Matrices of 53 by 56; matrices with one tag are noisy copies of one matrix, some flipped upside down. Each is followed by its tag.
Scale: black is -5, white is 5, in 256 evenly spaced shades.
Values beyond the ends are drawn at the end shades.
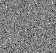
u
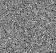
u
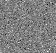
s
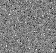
u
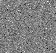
s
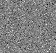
s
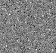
u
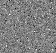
u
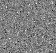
u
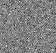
u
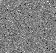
s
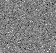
s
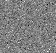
s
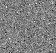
u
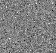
u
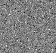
u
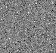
u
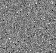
u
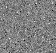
u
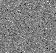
s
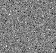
u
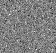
u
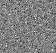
u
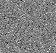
s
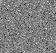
s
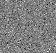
s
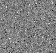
u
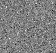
u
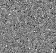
u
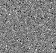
u
